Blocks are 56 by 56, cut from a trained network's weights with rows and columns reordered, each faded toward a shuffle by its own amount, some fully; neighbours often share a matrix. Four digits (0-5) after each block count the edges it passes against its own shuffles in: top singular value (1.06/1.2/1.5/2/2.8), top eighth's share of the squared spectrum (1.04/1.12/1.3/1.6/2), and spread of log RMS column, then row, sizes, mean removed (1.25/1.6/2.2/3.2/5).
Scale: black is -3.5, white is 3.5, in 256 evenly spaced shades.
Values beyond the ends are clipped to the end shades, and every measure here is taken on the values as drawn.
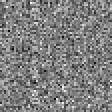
3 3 1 0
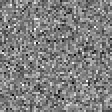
0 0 0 0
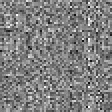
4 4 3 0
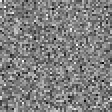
1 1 0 0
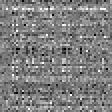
4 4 3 2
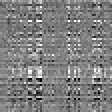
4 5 4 2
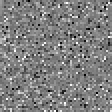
0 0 0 0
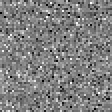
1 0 0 0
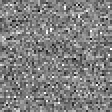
2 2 1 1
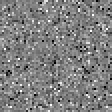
0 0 0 0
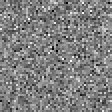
1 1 0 0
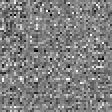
3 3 2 1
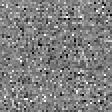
1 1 0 0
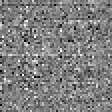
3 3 2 1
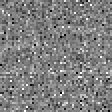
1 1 0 0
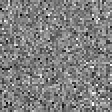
2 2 1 0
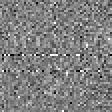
3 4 1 2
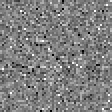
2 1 0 0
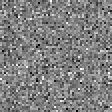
1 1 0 0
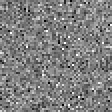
0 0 0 0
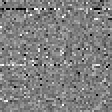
3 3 0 2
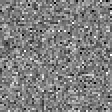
1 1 0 0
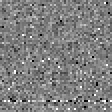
3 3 0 1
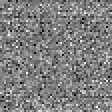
2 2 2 0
